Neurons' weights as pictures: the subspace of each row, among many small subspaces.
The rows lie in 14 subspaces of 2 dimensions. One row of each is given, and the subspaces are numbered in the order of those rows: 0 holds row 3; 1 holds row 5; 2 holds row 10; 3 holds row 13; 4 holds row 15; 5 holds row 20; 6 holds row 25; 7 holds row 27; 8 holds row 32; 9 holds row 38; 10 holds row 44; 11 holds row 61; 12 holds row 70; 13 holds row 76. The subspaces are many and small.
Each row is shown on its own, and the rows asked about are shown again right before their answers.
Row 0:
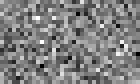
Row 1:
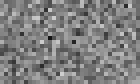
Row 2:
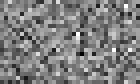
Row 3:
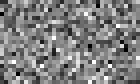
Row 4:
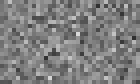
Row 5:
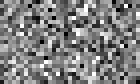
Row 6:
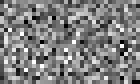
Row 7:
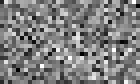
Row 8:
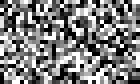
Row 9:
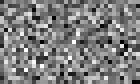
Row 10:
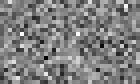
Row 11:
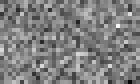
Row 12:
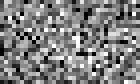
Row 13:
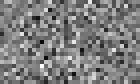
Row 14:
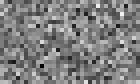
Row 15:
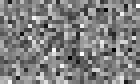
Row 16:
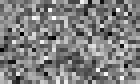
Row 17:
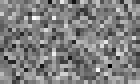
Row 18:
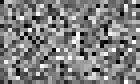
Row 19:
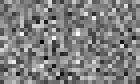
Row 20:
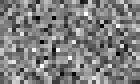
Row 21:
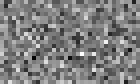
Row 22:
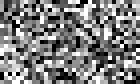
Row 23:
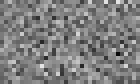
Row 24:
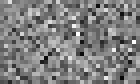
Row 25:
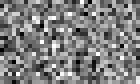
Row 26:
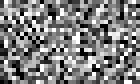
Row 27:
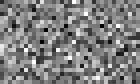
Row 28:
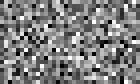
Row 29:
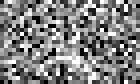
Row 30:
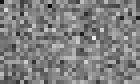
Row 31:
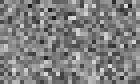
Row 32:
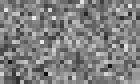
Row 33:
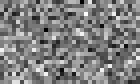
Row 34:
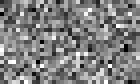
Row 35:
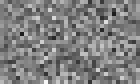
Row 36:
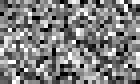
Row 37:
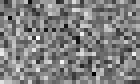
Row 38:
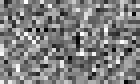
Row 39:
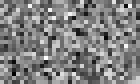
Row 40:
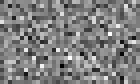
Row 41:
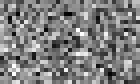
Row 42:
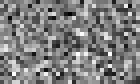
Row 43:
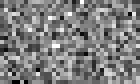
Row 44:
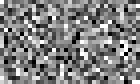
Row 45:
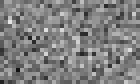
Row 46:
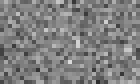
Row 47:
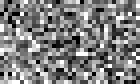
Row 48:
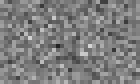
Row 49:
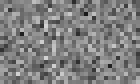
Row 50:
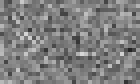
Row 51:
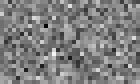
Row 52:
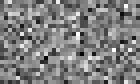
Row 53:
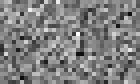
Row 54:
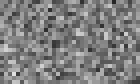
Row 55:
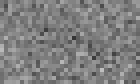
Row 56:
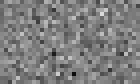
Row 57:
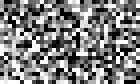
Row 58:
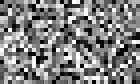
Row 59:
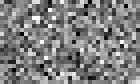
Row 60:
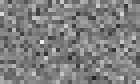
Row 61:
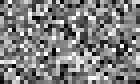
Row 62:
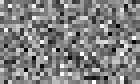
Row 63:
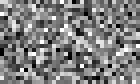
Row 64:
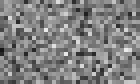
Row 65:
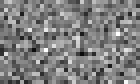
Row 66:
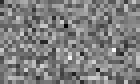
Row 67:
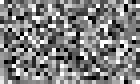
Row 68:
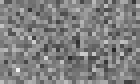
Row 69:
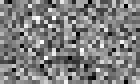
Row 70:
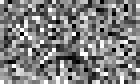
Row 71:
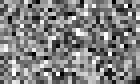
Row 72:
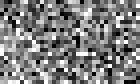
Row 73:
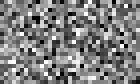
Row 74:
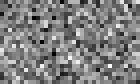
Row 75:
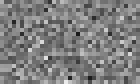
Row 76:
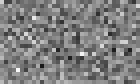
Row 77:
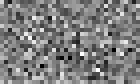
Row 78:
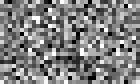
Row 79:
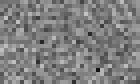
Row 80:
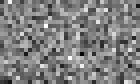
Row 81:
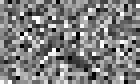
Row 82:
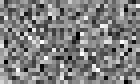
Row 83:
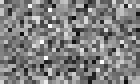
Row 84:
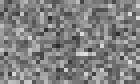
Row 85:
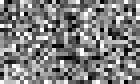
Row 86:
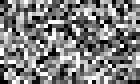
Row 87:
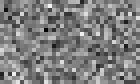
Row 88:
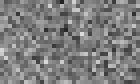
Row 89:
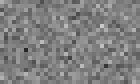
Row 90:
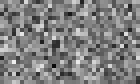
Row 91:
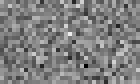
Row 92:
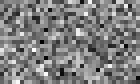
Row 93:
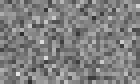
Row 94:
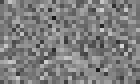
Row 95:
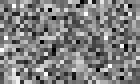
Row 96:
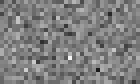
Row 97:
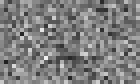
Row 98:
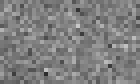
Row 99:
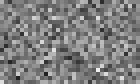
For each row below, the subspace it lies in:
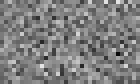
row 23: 2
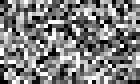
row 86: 0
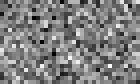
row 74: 4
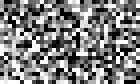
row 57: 5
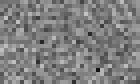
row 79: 5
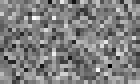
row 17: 4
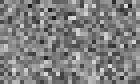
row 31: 1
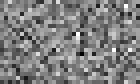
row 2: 11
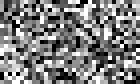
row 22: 12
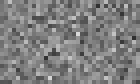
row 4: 0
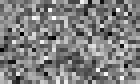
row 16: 12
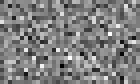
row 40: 7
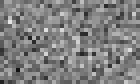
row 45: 9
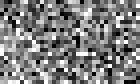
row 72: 5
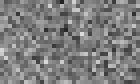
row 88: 13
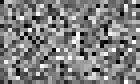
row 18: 9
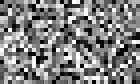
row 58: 7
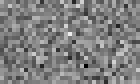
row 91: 7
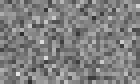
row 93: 6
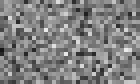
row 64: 9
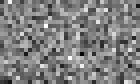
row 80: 4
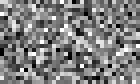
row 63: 7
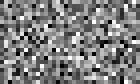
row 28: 7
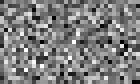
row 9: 10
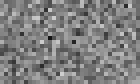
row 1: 3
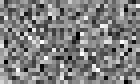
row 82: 10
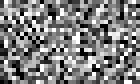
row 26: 10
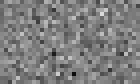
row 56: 4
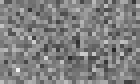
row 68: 13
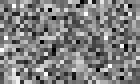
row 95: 8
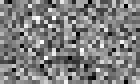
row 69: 3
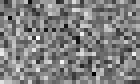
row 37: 10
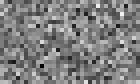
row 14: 0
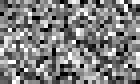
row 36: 4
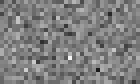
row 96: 13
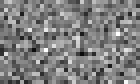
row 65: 5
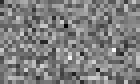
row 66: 13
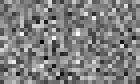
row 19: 6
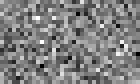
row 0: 5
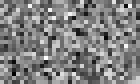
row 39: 1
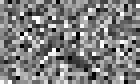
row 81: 5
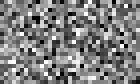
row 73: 3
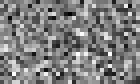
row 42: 1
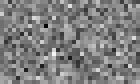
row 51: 4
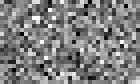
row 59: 3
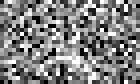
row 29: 2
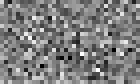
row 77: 13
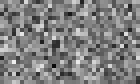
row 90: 6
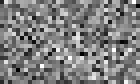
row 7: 13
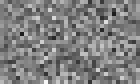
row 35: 12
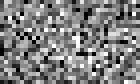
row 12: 9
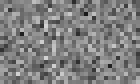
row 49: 6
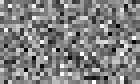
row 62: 7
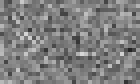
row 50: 9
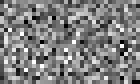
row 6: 10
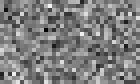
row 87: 12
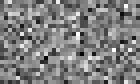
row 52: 11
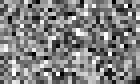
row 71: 1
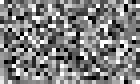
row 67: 9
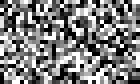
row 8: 11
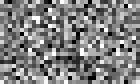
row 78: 3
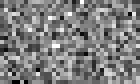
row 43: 6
